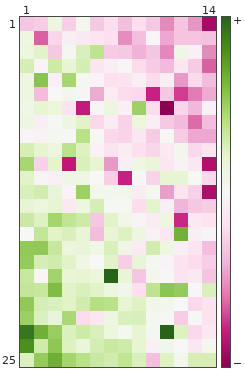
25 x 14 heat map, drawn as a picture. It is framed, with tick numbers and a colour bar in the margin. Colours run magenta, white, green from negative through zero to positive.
No regular stripes run through it. On average the colour sits 50% of the way up the scale. No row or column stands out. The top right is the ninth with the lowest average. Neither half mirrors the other. The ninth with the highest average is the bottom left. Values rise toward the bottom left.
